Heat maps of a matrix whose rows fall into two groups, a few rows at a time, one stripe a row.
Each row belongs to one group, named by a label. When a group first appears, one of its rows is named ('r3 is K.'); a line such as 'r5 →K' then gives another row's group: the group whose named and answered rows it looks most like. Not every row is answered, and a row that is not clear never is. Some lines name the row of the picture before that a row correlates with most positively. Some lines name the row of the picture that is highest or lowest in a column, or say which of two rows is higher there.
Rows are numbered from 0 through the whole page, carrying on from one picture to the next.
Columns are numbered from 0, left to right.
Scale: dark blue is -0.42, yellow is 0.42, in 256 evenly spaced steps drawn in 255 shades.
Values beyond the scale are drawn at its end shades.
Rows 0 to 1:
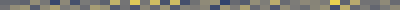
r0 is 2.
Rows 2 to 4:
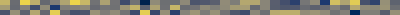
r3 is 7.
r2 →7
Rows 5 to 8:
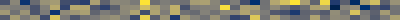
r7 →7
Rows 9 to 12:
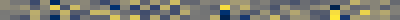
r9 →7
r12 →2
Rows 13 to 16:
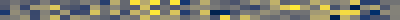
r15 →2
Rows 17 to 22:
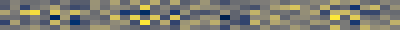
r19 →7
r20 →2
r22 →2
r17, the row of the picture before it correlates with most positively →15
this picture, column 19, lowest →19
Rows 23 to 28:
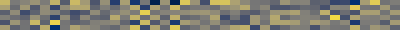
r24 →7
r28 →7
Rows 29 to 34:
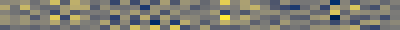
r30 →7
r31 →2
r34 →2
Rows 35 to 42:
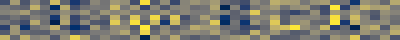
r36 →2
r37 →7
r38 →2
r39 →2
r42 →7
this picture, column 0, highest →42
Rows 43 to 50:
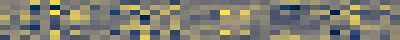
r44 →7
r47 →7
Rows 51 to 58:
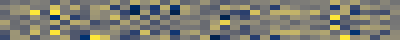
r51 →2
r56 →2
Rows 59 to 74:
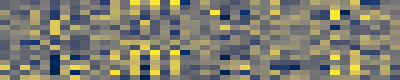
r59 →2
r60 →2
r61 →2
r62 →2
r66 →2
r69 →2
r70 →2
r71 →7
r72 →7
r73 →2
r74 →7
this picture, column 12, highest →67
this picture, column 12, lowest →74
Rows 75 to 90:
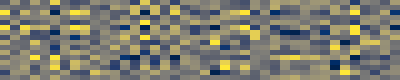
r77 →7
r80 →7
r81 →7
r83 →2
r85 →7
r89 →2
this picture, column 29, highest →86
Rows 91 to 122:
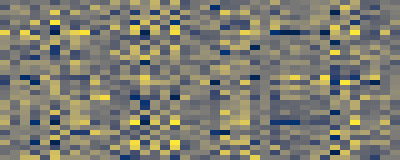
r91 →2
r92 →2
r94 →2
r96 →2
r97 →7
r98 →7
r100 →7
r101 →2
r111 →7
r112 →7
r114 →7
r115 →7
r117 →2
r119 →7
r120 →2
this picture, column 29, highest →106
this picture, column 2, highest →97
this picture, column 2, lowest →106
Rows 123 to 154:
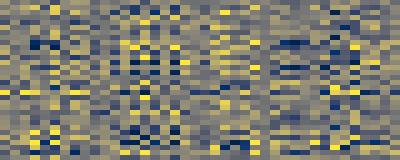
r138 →7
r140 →2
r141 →7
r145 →2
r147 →7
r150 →7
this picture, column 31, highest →151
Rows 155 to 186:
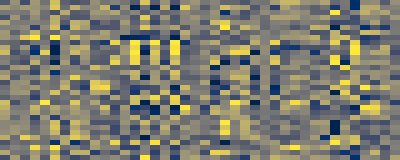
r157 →2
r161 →2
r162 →7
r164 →7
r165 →7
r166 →2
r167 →2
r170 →7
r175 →7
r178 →7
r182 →7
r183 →2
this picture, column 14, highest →186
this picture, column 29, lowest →164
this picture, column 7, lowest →183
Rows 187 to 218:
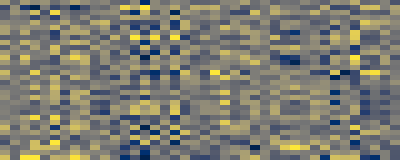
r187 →7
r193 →7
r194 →2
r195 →7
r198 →7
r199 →7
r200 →2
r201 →2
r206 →7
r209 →2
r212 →7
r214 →2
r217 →7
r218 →7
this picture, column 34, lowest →201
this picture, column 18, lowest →194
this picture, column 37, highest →201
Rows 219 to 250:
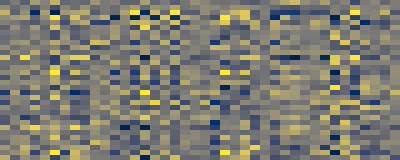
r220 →7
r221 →7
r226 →2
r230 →7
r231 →2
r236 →2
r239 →2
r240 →2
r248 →7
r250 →7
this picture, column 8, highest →230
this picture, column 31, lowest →221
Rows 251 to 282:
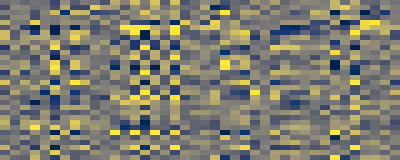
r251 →2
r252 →2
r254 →2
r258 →7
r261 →2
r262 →7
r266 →2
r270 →2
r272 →7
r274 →7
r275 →7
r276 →7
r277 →2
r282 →2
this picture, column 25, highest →269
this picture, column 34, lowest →255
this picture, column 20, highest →256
